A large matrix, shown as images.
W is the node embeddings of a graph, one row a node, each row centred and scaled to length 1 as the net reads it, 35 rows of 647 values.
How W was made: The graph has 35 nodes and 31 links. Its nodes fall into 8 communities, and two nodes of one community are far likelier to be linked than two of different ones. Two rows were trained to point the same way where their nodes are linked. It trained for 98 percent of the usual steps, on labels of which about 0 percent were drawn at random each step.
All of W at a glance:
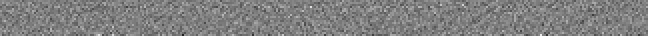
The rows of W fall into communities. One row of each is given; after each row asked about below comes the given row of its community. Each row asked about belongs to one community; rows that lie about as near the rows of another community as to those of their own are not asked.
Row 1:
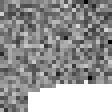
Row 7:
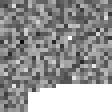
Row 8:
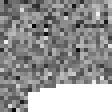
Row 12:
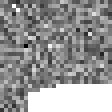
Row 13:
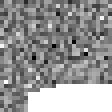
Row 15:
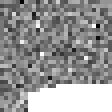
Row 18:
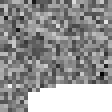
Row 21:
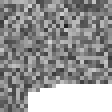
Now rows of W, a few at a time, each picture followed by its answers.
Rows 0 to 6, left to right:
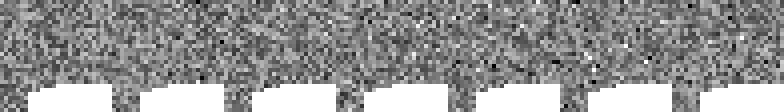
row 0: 8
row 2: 18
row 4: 18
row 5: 12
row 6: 7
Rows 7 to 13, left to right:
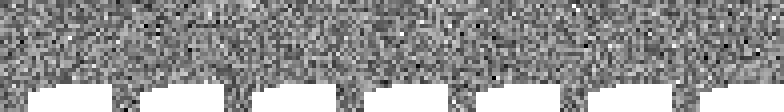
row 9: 21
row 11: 8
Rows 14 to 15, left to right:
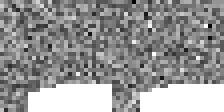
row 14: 12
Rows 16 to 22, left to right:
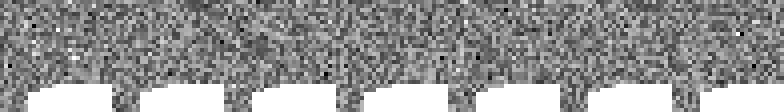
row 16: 13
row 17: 21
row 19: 13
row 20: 7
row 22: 1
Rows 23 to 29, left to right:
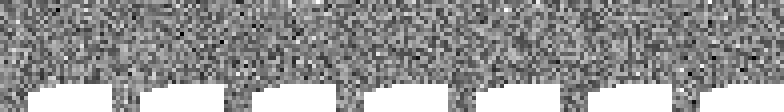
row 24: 1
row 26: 15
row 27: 18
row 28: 12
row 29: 15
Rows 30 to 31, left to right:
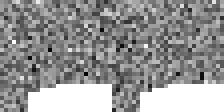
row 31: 21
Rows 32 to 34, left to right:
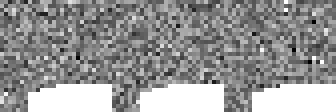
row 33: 21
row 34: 12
